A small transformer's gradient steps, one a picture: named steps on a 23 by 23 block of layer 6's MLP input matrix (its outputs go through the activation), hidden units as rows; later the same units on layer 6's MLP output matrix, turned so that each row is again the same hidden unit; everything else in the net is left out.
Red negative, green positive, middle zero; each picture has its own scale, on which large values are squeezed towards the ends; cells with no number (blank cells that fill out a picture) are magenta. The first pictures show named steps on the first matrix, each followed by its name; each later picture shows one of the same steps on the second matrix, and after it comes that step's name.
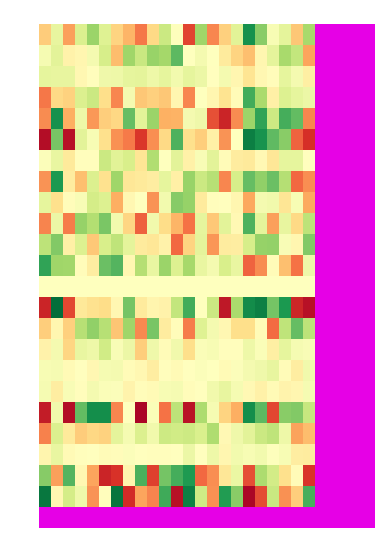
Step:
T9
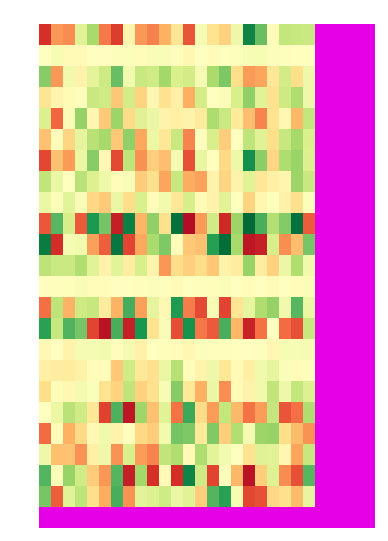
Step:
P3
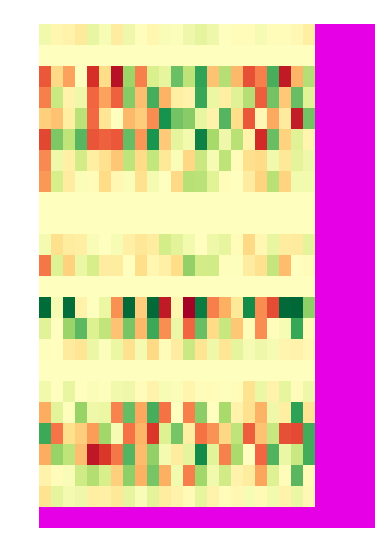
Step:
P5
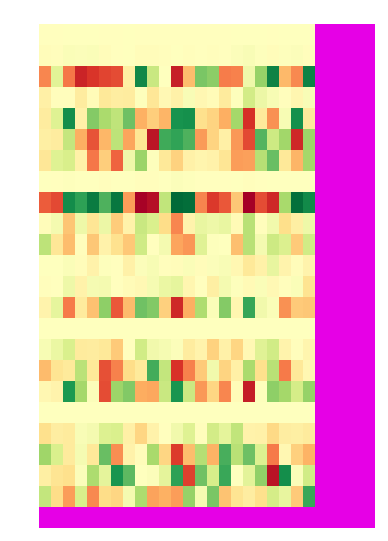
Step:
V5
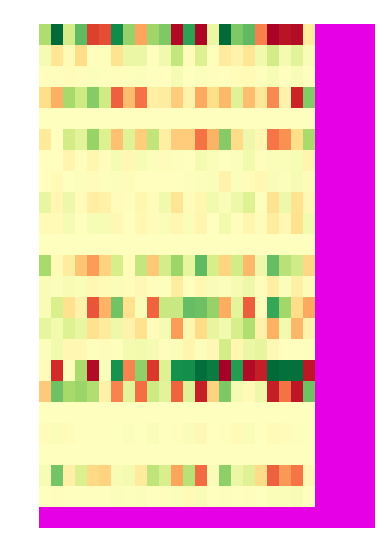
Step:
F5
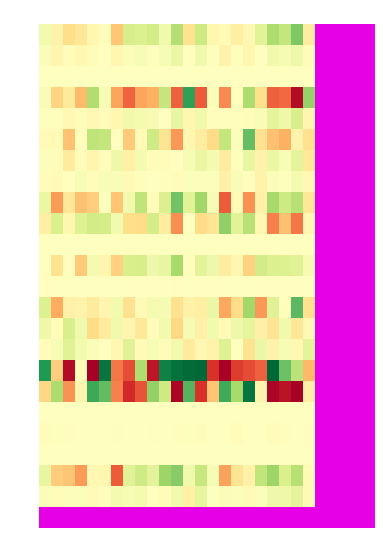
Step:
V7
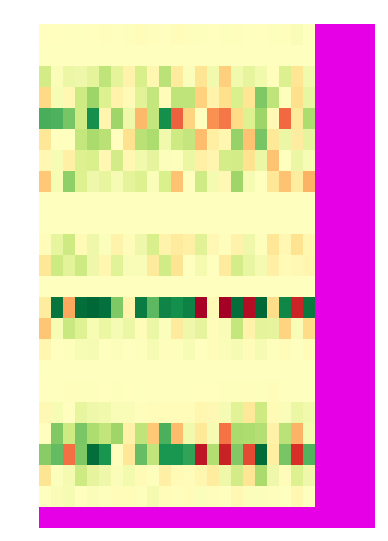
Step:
P5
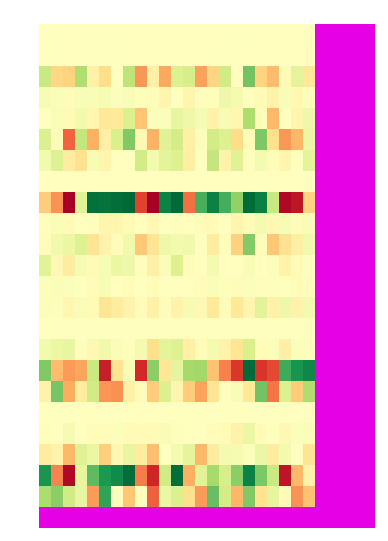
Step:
V5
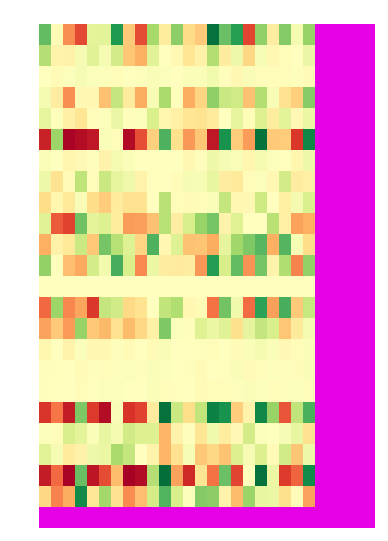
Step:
T9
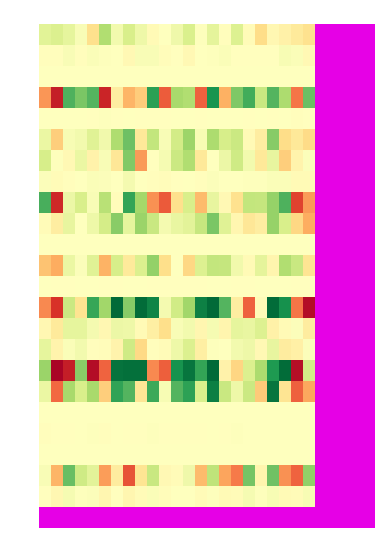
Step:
V7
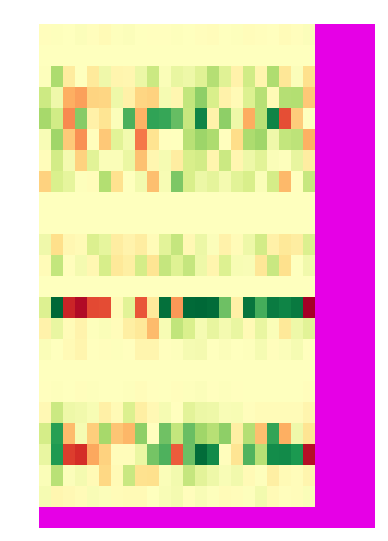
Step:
P5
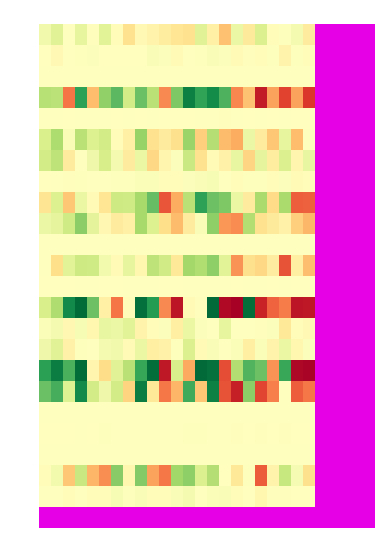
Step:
V7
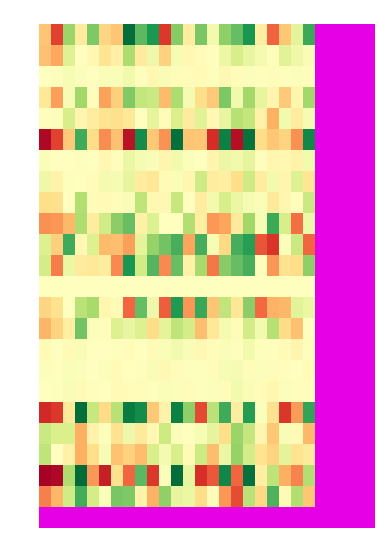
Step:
T9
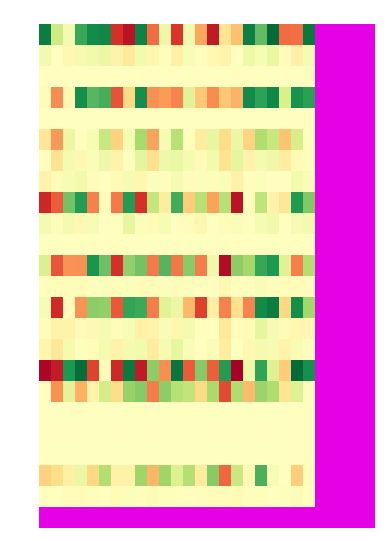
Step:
F5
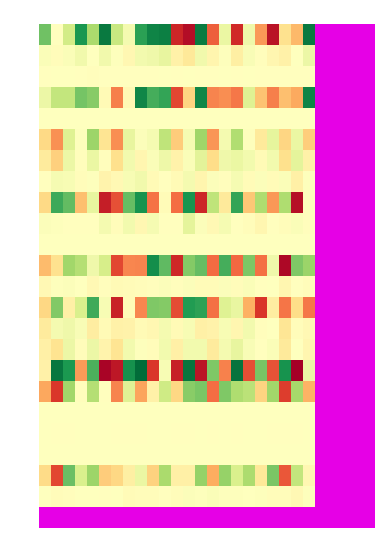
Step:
F5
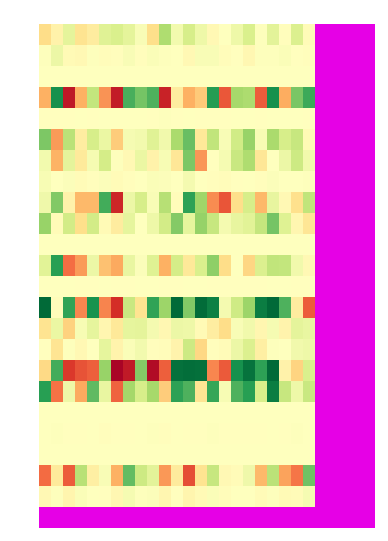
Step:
V7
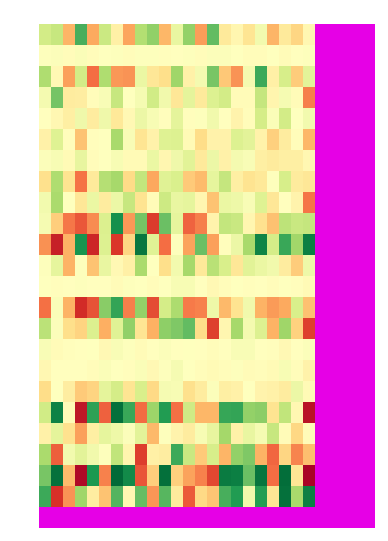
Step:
P3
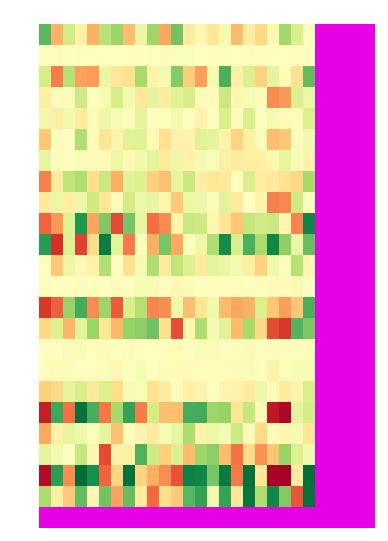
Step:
P3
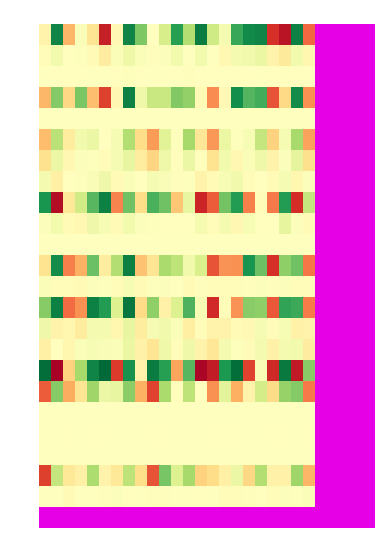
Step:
F5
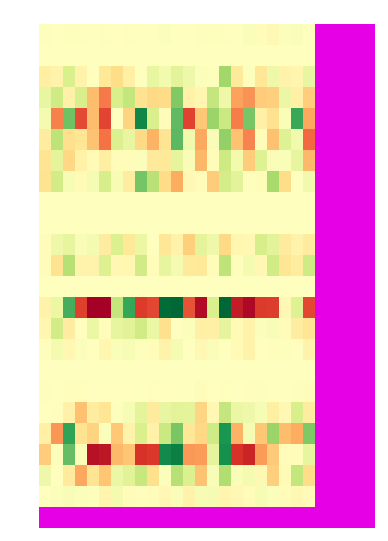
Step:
P5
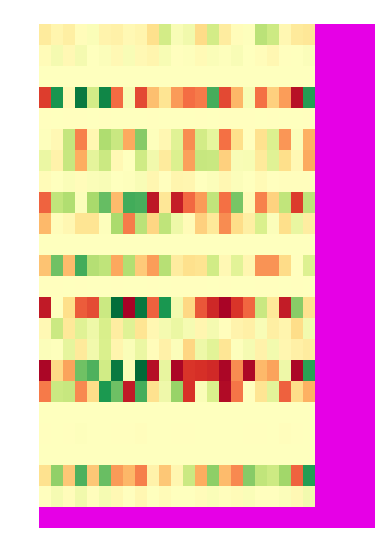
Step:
V7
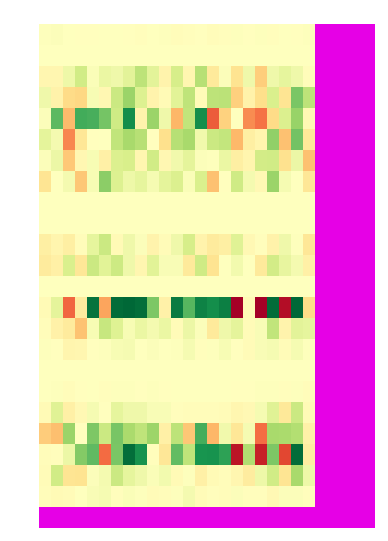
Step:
P5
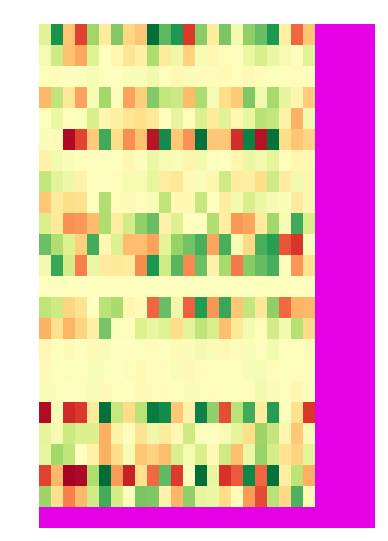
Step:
T9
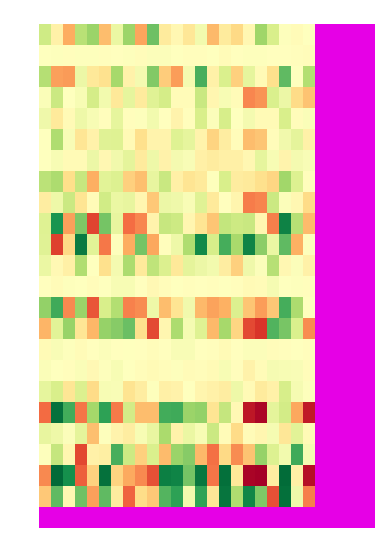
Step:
P3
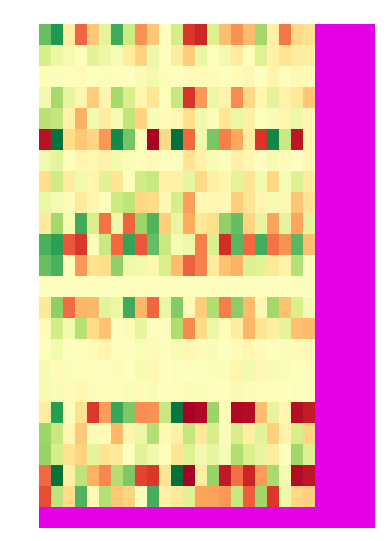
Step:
T9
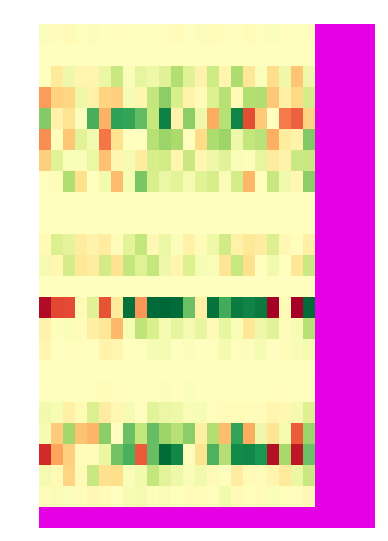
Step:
P5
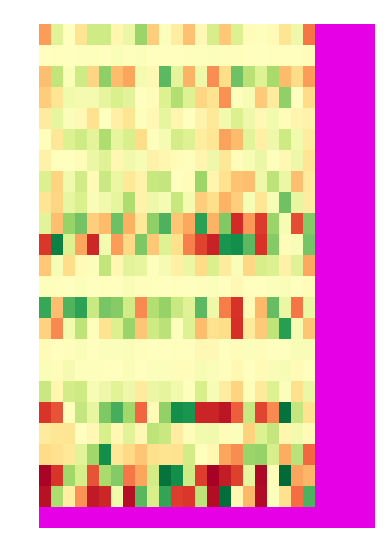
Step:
P3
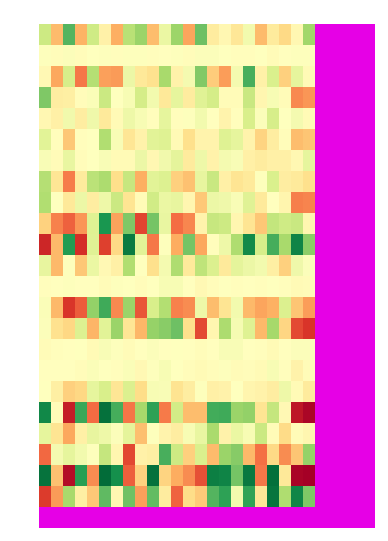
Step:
P3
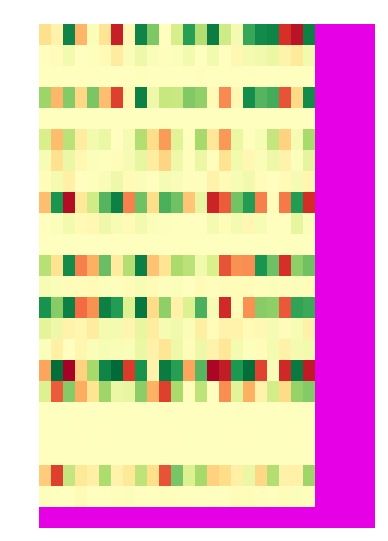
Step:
F5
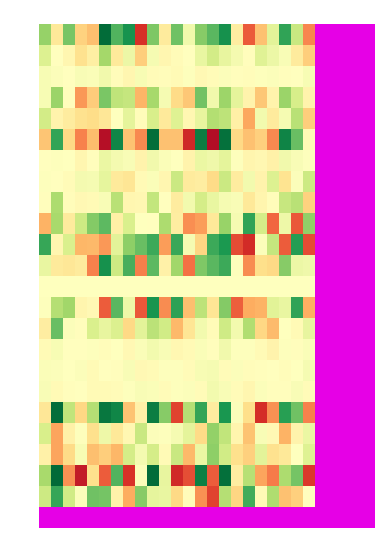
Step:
T9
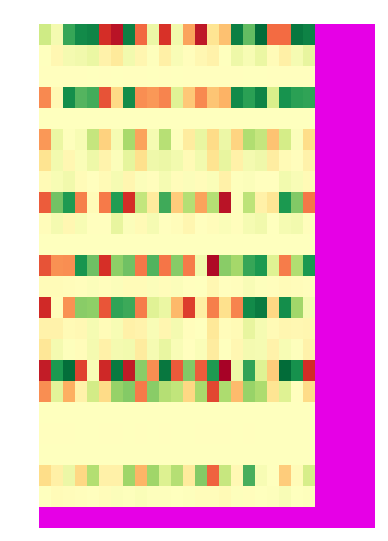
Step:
F5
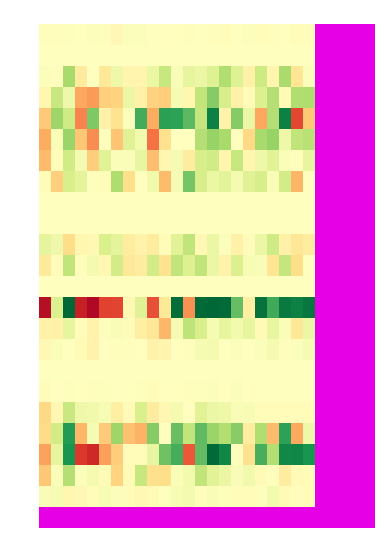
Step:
P5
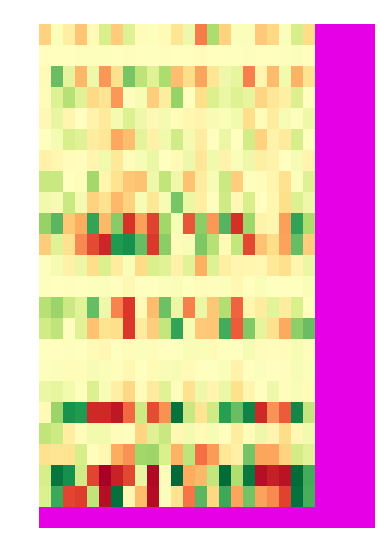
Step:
P3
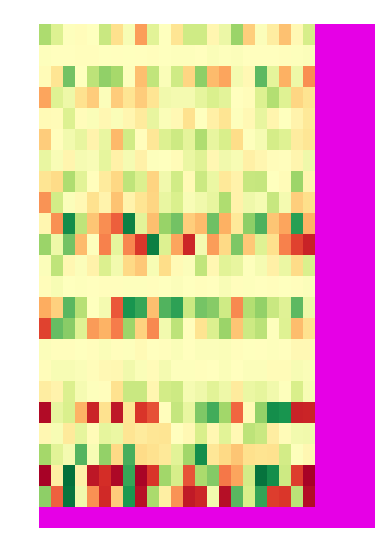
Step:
P3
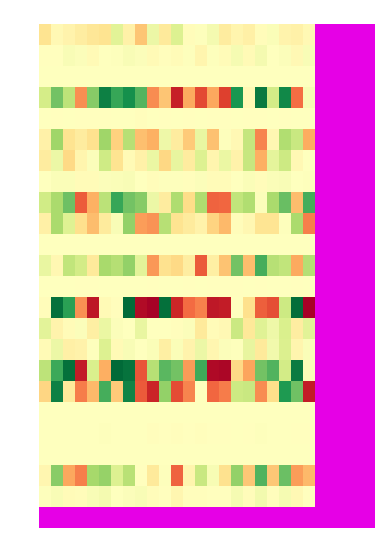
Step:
V7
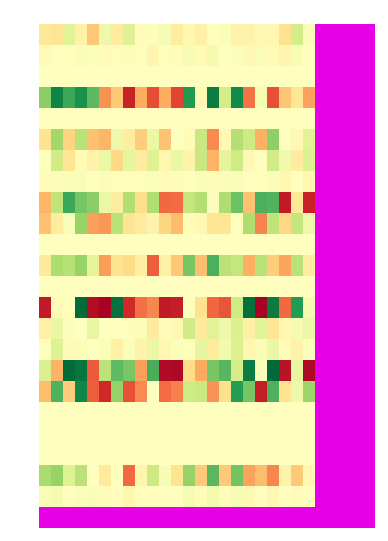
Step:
V7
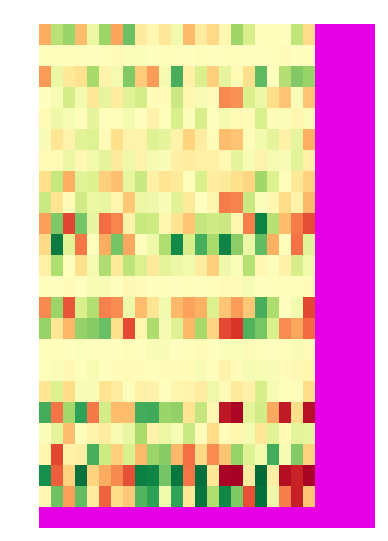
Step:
P3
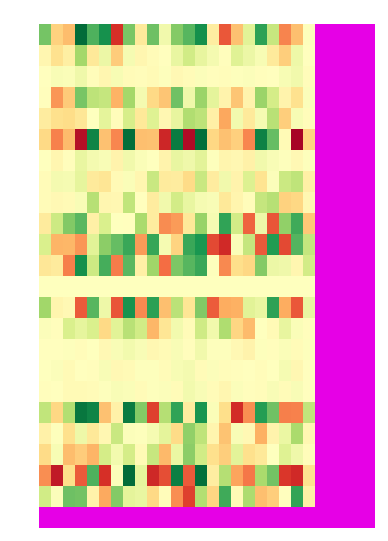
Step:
T9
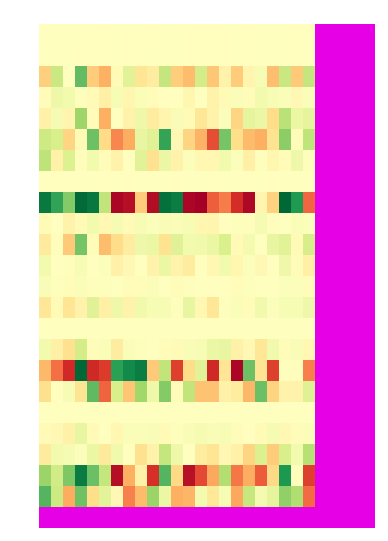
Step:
V5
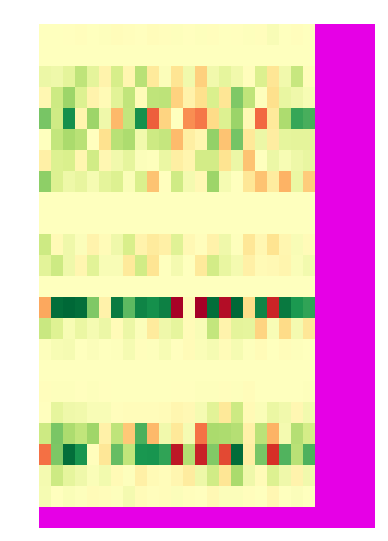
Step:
P5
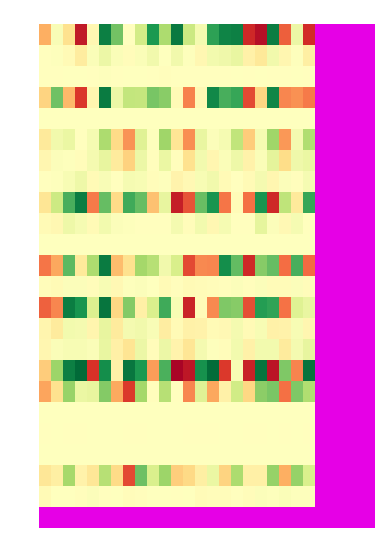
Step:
F5
